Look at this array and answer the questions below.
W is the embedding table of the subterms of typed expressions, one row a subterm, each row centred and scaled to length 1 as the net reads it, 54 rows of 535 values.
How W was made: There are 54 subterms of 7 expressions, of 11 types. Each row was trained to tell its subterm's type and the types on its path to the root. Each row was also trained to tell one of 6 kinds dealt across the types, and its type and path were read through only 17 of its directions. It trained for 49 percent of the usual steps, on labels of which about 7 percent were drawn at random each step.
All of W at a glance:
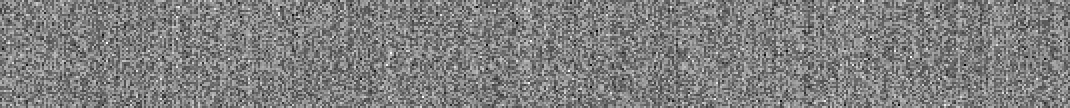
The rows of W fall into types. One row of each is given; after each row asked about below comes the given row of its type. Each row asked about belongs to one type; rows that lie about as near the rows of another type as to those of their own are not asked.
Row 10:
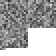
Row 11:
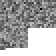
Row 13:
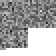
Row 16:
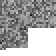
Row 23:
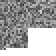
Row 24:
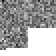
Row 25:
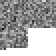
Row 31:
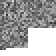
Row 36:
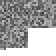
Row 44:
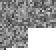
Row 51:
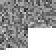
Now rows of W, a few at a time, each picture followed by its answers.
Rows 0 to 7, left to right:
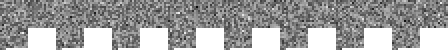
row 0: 31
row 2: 25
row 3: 23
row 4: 36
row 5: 11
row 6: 36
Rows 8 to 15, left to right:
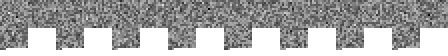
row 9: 23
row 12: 10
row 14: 23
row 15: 31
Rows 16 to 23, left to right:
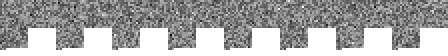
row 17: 24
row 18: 44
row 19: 10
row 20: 36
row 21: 25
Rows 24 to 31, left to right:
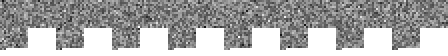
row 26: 13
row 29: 25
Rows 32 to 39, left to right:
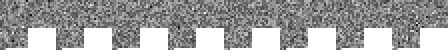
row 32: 11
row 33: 23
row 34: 16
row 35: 24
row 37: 25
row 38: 10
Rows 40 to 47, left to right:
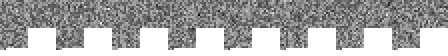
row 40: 13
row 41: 16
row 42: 13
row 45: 13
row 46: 36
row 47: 51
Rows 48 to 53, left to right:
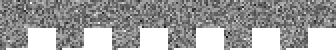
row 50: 10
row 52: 44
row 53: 24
